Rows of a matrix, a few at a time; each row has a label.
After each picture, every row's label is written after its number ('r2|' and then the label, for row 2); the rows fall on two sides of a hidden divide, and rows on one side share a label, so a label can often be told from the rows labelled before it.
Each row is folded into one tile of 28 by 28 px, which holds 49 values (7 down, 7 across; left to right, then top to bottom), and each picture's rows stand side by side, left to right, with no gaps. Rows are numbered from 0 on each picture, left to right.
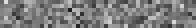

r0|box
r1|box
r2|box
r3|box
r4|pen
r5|box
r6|box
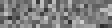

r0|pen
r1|box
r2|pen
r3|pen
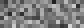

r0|pen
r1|pen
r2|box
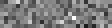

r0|pen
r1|pen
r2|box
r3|box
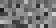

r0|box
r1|pen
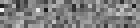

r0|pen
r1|pen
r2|box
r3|box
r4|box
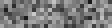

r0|pen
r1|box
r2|pen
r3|pen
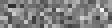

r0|pen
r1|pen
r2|pen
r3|pen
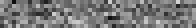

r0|box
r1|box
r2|box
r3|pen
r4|box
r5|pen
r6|pen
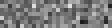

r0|pen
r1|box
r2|pen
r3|pen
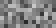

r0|box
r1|box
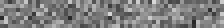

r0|box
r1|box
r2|pen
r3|box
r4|pen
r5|box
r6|box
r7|box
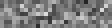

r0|box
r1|pen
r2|box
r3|pen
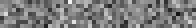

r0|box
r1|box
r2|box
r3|box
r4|box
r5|pen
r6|box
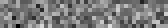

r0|pen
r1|pen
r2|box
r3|box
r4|box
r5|box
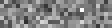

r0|box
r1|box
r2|pen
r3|box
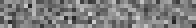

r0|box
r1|box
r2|pen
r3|box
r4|box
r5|pen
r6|pen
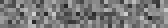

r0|box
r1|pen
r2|pen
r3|pen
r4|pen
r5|pen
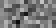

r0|pen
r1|pen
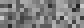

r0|pen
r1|box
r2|box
